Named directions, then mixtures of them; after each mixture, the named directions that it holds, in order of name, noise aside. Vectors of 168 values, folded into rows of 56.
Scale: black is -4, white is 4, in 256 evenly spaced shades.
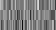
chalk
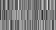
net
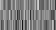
chalk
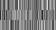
net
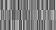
chalk, net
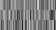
chalk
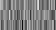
chalk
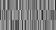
chalk, net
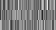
net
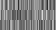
net
